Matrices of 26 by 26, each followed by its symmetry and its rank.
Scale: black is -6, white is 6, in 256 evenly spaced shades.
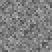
symmetric, full rank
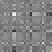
symmetric, rank three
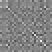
symmetric, rank five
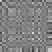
symmetric, rank three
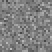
neither, full rank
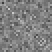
symmetric, full rank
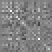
symmetric, rank five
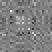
symmetric, rank three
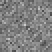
symmetric, full rank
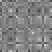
symmetric, rank three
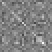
symmetric, rank five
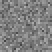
neither, full rank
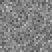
symmetric, full rank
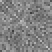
symmetric, full rank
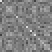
symmetric, rank five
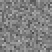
neither, full rank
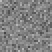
neither, full rank
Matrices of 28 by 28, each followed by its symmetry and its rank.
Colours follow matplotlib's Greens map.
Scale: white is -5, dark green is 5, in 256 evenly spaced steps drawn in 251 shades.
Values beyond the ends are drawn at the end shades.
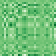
antisymmetric, rank two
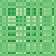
symmetric, rank one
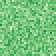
neither, full rank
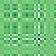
symmetric, rank one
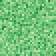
neither, full rank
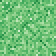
symmetric, full rank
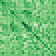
symmetric, rank five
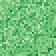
symmetric, full rank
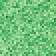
neither, full rank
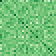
symmetric, rank five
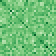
symmetric, rank five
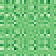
antisymmetric, rank two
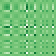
symmetric, rank one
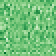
neither, rank five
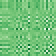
antisymmetric, rank two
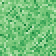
symmetric, full rank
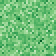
symmetric, full rank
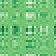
antisymmetric, rank two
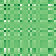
symmetric, rank one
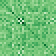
symmetric, rank five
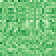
neither, rank five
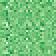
neither, rank five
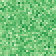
neither, full rank
